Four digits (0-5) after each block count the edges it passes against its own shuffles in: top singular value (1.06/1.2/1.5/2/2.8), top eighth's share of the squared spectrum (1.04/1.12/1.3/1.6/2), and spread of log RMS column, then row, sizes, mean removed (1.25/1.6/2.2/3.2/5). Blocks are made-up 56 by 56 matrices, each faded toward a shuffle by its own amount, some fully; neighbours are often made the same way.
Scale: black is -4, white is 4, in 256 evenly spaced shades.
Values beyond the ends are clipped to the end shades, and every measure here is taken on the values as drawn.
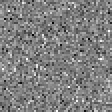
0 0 0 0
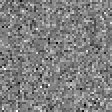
0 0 0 0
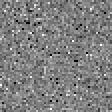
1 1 0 0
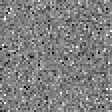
0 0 0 0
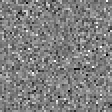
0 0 1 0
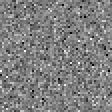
0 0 0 0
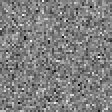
1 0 1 0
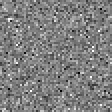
0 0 0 0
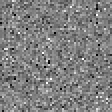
1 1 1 0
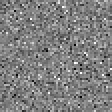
0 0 0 0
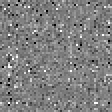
2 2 2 1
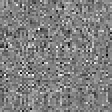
4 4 2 2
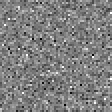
1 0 0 0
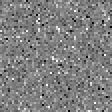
1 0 0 0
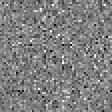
3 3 1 1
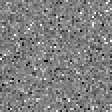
1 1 0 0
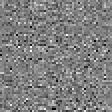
4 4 2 2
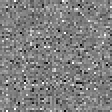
3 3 1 2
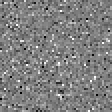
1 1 0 0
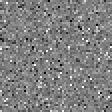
1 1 0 0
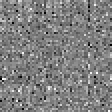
3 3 2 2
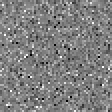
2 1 0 0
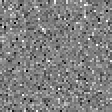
2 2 0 0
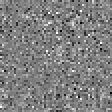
3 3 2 2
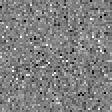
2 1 0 0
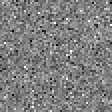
1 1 0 0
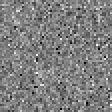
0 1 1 0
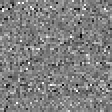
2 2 0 2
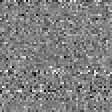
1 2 0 3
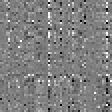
4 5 3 2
